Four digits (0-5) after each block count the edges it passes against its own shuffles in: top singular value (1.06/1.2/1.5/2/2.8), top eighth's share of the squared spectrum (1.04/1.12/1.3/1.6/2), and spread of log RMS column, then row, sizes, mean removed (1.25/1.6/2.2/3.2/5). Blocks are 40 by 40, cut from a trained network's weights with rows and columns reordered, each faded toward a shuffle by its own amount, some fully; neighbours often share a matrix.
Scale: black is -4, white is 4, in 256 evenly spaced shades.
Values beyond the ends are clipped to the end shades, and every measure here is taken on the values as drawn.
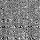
2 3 0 2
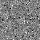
0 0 0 1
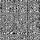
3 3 1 2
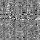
2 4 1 3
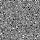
0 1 0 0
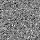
0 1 0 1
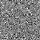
2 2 0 1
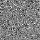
2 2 0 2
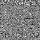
2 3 0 2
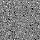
1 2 1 0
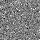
0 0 0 0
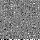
3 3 1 1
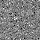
0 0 0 0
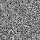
1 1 0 0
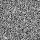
0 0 0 0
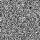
2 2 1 0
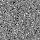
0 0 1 0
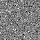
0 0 0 0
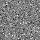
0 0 0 0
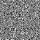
2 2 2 1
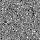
0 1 0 0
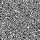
1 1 0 0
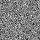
0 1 0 0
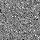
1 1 0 0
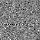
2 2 0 1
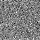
0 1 0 0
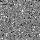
1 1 0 0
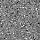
0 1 0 1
